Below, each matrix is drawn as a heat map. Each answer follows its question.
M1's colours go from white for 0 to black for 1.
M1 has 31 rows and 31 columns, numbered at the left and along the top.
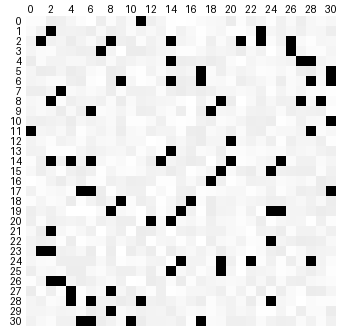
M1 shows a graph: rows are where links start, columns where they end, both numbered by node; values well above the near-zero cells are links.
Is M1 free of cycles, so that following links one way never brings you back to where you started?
no
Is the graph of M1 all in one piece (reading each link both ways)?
yes
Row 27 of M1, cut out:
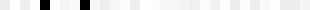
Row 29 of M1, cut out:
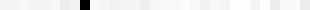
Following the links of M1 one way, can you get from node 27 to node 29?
yes
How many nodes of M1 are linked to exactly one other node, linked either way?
9
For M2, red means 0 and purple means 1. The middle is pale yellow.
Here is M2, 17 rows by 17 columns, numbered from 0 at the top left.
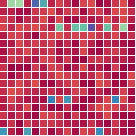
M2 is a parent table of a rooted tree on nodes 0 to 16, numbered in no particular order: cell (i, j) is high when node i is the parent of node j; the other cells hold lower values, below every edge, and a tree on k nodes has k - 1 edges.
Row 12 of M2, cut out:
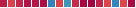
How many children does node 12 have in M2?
3
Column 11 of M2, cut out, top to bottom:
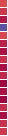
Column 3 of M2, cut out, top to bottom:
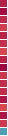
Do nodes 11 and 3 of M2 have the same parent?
no
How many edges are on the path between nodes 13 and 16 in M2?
2
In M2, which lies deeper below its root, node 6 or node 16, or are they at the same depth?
node 6
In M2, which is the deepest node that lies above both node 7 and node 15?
3
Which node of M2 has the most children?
3
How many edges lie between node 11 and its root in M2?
2
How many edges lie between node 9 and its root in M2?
2
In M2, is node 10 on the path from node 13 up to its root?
no
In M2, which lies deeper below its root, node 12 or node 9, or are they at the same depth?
node 9
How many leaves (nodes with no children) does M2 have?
13
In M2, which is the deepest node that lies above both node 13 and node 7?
3
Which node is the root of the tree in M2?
16
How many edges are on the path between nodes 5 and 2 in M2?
2
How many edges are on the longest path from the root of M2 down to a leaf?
2
